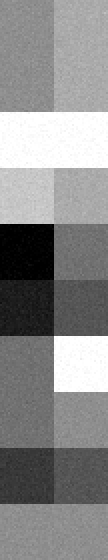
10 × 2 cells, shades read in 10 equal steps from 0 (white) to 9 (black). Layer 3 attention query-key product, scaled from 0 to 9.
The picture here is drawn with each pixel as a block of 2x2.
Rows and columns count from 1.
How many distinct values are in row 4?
2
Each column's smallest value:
0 0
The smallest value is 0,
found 3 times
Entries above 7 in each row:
0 0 0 0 1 1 0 0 0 0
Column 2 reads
3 3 0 3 5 6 0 4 6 4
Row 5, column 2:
5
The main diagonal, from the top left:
4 3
